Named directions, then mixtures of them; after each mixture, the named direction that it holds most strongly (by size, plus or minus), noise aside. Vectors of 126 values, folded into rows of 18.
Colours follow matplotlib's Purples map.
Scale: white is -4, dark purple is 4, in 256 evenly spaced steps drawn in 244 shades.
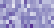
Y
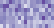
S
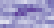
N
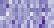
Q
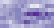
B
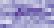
N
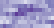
N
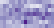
B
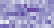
N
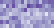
Y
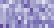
S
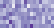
Y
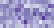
S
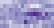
B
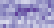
N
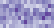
S
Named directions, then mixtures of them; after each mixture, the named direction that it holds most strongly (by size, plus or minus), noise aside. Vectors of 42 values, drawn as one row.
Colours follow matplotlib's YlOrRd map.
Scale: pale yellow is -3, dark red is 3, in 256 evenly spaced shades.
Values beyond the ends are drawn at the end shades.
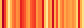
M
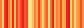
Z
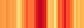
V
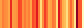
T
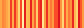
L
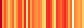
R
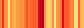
V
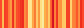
Z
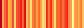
R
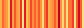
L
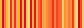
L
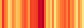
V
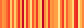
L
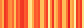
Z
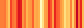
V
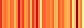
T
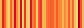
L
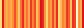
T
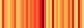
M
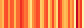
T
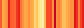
V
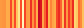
L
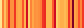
R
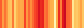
V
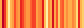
M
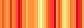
V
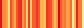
R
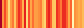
R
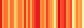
R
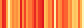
M
